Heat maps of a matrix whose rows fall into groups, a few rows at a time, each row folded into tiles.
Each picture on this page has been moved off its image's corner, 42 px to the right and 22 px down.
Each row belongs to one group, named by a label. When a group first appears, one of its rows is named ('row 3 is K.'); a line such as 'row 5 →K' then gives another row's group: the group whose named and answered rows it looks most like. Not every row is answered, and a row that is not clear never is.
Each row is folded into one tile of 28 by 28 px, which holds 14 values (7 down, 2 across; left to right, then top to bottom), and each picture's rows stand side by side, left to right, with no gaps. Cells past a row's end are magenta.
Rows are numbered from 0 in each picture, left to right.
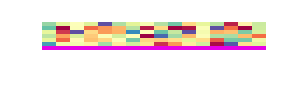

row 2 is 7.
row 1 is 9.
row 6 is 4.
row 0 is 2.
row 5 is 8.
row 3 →9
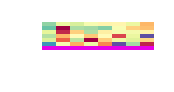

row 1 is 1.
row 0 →2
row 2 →4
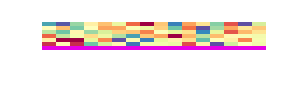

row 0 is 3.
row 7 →7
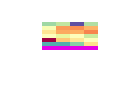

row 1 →7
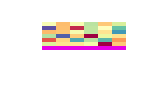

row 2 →1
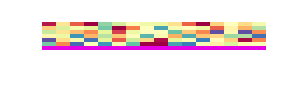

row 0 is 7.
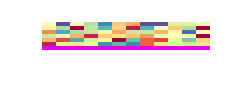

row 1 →8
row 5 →9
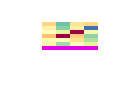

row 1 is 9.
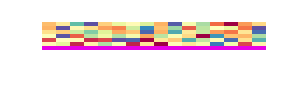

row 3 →1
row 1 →3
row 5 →8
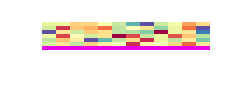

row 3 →3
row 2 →8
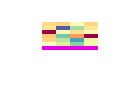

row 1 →9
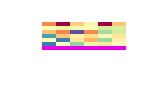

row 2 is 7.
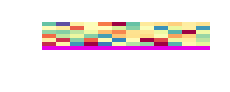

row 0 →3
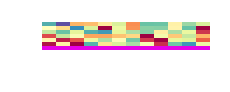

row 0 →3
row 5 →2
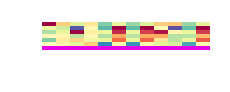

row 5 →2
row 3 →2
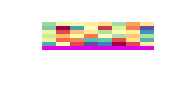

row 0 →2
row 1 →4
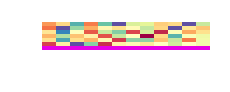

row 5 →7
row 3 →8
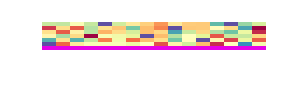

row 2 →7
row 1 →8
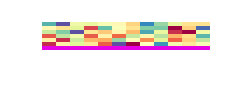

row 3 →1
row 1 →9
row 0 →3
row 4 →2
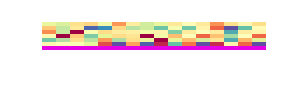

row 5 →4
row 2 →4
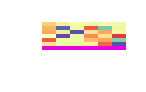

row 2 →4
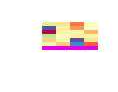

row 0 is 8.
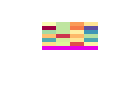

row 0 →8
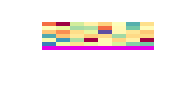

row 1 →1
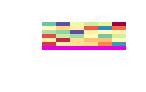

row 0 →3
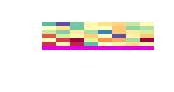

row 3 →1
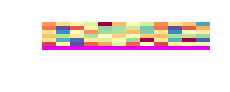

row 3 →1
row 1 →7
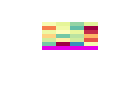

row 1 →2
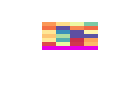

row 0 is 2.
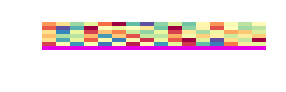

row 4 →2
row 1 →2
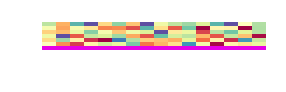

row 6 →3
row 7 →8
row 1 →3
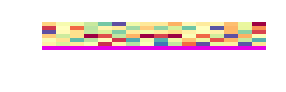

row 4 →9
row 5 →4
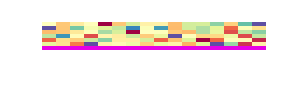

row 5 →1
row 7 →3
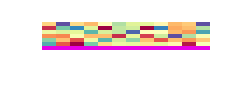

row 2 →8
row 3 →9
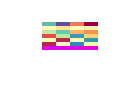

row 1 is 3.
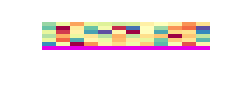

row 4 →9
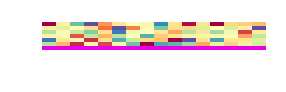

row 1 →3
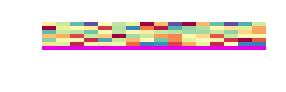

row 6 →3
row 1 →3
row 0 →8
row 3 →4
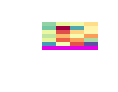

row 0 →2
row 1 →4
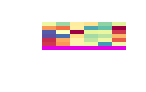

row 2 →2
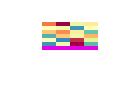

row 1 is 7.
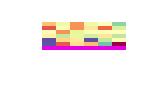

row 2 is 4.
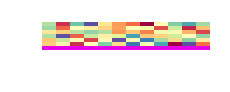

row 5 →7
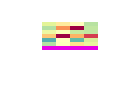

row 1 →8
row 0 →9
